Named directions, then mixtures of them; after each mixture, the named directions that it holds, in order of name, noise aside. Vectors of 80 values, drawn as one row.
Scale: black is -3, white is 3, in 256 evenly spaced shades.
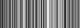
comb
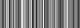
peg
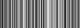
comb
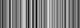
comb, peg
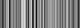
comb, peg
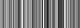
comb, peg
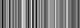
comb, peg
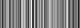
comb, peg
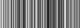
comb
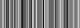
peg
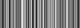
comb, peg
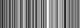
comb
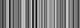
comb, peg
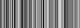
comb, peg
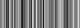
peg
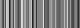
peg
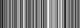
comb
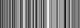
comb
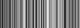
comb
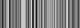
comb, peg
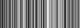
comb
